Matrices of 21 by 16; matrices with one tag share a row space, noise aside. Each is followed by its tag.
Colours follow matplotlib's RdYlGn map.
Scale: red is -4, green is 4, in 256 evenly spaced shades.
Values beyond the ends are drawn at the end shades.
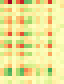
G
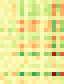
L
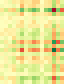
L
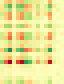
G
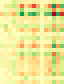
L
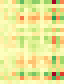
L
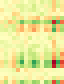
L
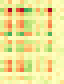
G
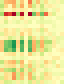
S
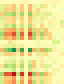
S
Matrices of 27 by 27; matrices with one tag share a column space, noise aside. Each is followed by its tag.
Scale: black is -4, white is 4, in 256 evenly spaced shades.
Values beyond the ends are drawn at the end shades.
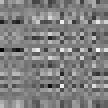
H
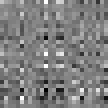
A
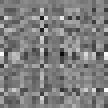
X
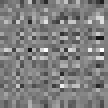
H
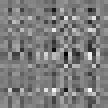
X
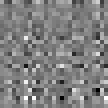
A
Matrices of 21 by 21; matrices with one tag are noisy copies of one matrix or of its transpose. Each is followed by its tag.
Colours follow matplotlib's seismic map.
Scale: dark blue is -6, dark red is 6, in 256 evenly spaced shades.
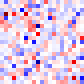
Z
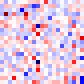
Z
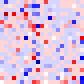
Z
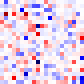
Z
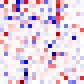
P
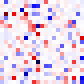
Z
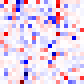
P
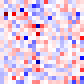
Z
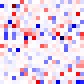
Z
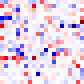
P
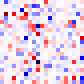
Z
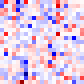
P
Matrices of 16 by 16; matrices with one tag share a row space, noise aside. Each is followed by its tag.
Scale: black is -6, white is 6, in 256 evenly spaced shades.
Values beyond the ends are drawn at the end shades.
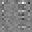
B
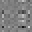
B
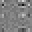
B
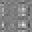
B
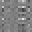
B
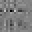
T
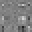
B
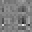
B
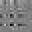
T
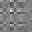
T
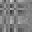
T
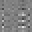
B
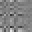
T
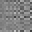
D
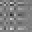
T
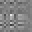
T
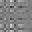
T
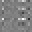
B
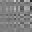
D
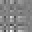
T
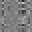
B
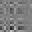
T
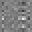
B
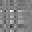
T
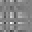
T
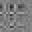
T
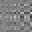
D
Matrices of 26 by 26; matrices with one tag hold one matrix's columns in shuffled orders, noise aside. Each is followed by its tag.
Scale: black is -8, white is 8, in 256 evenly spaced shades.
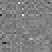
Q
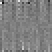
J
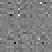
Q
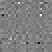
Q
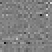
Q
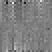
J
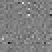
Q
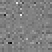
Q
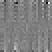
J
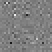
Q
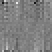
J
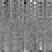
J
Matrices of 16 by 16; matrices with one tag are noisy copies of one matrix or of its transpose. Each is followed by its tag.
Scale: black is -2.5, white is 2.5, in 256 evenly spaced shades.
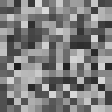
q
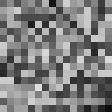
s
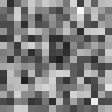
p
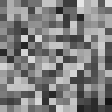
s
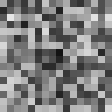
p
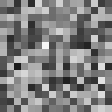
q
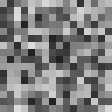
p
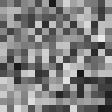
s
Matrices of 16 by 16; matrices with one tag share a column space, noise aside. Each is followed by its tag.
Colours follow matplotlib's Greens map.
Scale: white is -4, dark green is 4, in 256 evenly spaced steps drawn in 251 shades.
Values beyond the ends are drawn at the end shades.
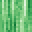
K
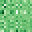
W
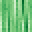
K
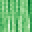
K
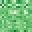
W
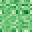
W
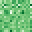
W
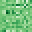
W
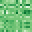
W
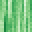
K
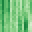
K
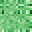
W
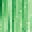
K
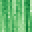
K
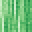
K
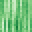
K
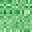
W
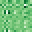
W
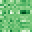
W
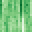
K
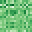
W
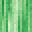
K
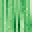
K
